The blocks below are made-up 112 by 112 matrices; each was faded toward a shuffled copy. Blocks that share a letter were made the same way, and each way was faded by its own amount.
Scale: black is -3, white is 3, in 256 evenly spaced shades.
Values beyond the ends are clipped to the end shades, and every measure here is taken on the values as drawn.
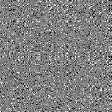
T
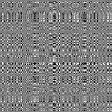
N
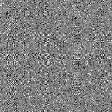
T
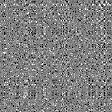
T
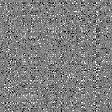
T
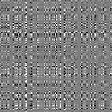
N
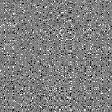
T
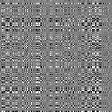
N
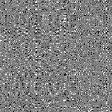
T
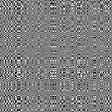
N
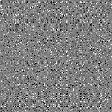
T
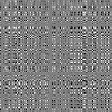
N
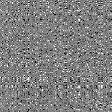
T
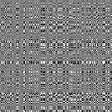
N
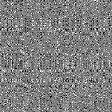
T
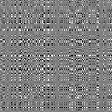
N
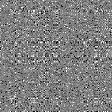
T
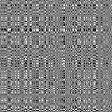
N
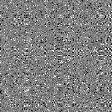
T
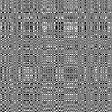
N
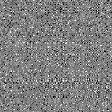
T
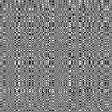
N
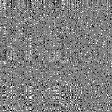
T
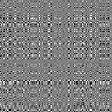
N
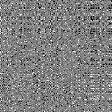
T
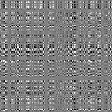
N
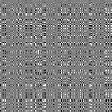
N
